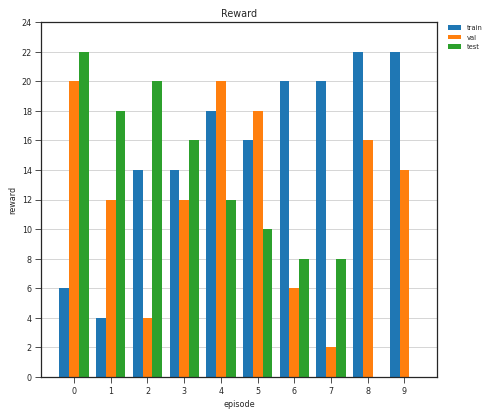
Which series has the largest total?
train
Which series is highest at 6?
train
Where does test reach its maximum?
0
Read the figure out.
Title: Reward
x-axis: episode, ticks 0 1 2 3 4 5 6 7 8 9
y-axis: reward, ticks 0 2 4 6 8 10 12 14 16 18 20 22 24
Legend: train, val, test
Values:
train: 6 4 14 14 18 16 20 20 22 22
val: 20 12 4 12 20 18 6 2 16 14
test: 22 18 20 16 12 10 8 8 0 0
